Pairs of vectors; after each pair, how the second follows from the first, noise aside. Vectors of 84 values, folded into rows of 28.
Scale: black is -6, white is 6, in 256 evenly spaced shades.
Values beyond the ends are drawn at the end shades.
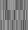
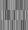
copied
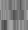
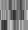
scaled up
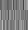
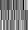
scaled up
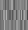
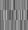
copied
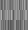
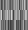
scaled up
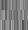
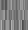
copied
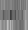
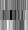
scaled up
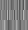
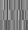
shuffled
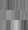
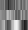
scaled up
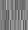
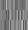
copied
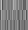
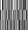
scaled up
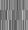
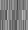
copied
